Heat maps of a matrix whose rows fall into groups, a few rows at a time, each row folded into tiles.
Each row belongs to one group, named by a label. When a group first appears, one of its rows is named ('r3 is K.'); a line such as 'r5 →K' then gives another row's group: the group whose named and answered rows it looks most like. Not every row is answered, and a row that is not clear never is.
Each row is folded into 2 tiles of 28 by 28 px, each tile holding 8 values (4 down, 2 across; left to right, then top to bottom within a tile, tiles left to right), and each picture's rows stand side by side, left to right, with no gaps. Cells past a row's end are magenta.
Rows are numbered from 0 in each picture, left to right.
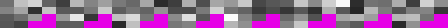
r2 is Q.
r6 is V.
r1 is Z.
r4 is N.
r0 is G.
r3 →Z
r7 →Q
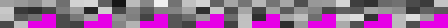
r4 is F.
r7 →V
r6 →V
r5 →Q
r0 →N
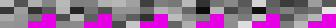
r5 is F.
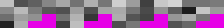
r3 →V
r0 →Q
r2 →N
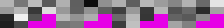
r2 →F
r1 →V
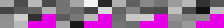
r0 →F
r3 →N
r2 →Q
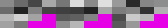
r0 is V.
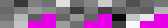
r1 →V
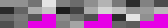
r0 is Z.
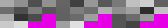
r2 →G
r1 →F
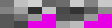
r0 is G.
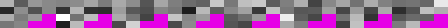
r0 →Q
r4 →G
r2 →N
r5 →N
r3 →V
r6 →F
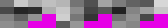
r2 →Z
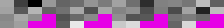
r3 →F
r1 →F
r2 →N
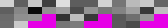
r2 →G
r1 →V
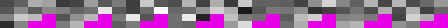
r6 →F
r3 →Z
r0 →Q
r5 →Q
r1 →F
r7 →Q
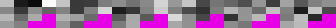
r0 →V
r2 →Z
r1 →V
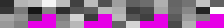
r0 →Z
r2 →N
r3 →F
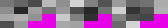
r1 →N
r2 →N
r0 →V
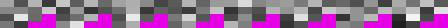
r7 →G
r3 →Z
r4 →Z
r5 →G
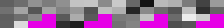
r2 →V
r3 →Q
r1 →G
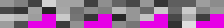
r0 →V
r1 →N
